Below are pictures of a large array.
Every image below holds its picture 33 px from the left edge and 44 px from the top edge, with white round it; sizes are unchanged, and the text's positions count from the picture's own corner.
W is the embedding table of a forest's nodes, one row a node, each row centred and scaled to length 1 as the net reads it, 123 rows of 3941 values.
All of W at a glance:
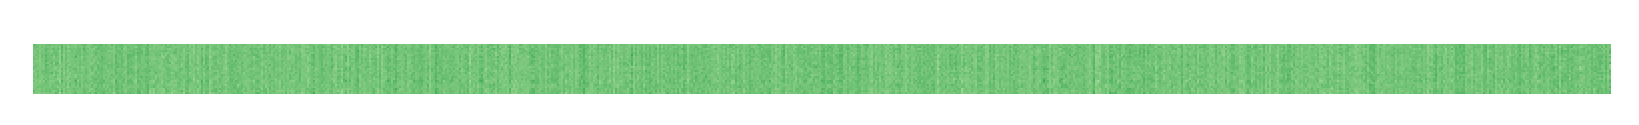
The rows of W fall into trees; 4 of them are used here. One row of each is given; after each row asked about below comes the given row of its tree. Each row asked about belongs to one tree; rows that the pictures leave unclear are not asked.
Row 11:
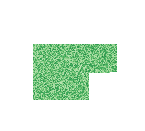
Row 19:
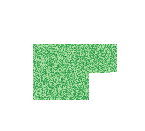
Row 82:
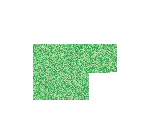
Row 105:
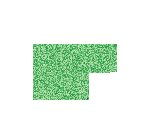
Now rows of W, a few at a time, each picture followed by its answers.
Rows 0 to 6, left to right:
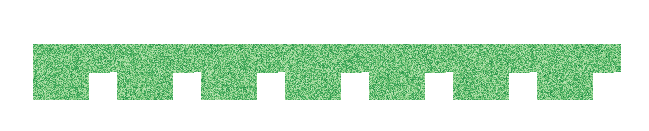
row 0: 105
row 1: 19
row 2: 105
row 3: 11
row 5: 82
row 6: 11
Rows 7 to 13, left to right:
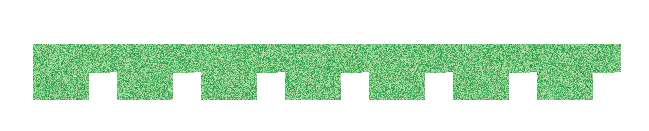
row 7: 82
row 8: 19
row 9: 82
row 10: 105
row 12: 82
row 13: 105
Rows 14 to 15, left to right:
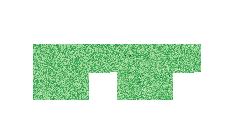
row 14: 105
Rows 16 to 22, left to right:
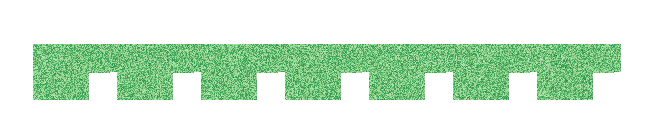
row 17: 82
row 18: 105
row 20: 82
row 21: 19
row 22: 19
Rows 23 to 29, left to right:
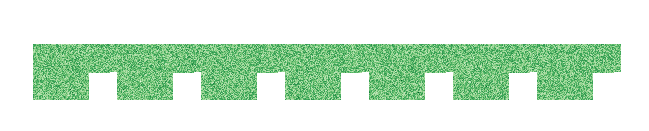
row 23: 105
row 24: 105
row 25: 82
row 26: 82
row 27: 105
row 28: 82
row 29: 105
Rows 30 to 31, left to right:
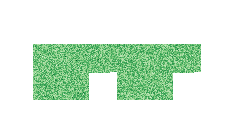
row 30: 82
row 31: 105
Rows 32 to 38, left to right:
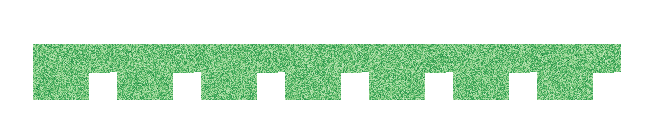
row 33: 82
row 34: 82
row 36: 11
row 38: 105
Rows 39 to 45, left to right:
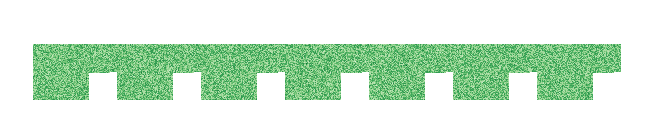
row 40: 82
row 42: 105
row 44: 11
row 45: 82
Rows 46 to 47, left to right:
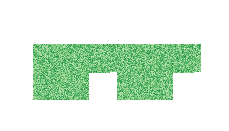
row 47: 105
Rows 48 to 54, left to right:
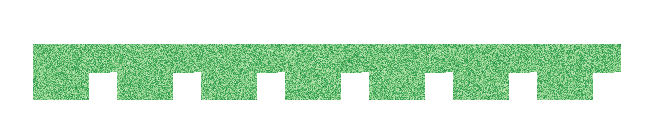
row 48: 105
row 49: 82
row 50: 82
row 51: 11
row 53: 105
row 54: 105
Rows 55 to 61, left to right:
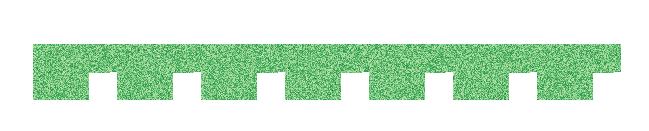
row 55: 11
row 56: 82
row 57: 82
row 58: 11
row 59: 11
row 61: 82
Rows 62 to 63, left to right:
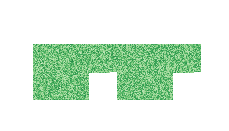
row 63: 82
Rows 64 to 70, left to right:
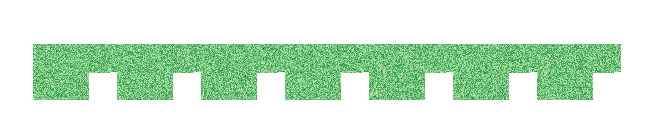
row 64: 11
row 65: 82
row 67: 11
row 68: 19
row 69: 82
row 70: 105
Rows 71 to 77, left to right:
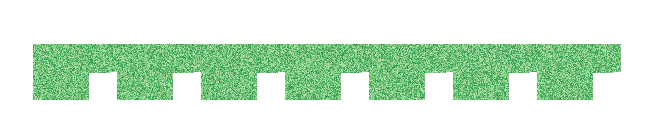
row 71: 82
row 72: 105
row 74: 82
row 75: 19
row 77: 82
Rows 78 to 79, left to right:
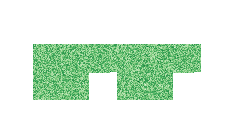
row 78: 105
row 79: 19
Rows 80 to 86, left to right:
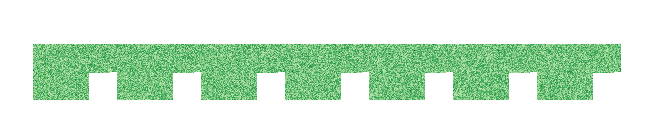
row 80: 11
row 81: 105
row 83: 19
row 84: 19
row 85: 19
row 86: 82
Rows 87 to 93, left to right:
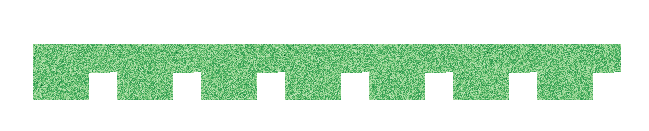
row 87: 19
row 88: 82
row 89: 11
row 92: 82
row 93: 82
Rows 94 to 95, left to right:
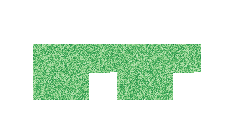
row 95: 82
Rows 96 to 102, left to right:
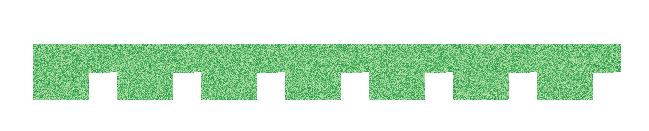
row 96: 105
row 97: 82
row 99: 11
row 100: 11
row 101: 105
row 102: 11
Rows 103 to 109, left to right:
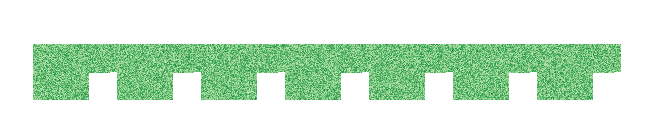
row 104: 11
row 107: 11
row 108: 11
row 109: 19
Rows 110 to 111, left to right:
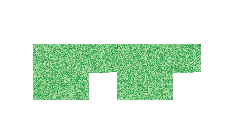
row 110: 82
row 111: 105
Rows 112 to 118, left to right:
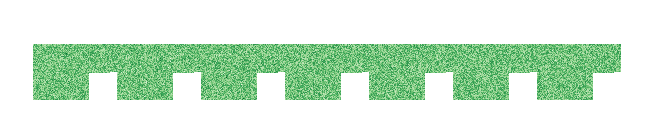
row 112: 82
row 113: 105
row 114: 105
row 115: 82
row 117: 82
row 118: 105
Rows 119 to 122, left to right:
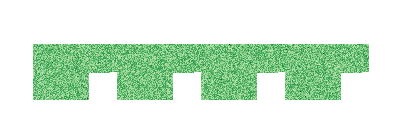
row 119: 105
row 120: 105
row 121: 82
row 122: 82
